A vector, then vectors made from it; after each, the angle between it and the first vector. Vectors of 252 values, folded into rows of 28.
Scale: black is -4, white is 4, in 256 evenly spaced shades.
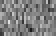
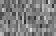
nearly opposite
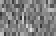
nearly opposite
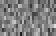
orthogonal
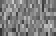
partly aligned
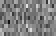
nearly opposite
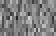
orthogonal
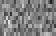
partly aligned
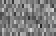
partly opposed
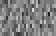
orthogonal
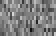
partly aligned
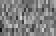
partly aligned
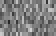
nearly opposite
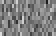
partly opposed
